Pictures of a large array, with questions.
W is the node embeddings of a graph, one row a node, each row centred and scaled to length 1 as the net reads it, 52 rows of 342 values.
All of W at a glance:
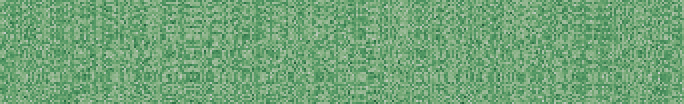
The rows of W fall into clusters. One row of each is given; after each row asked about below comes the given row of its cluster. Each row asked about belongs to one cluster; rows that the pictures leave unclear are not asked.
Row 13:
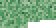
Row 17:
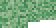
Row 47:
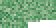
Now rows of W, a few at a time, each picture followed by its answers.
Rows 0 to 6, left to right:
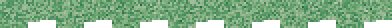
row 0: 47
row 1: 17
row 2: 47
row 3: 13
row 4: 17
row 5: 17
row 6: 47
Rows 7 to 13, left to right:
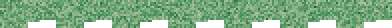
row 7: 13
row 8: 17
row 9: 17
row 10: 47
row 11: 47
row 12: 17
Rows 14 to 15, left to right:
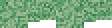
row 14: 17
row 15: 17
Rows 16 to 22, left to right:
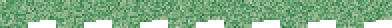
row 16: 47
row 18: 17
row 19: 17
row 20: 13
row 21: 13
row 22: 17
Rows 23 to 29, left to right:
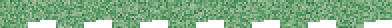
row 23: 13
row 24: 17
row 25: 47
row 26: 47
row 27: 47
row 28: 47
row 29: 13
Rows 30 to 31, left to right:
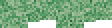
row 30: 17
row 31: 17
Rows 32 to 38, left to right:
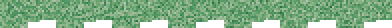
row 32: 13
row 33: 47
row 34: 17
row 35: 17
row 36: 13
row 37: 13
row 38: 13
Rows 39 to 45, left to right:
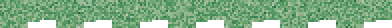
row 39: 13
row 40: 13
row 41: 47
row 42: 17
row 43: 13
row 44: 17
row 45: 13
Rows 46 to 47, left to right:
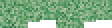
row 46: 13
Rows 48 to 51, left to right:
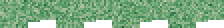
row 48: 17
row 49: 47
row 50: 13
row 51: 47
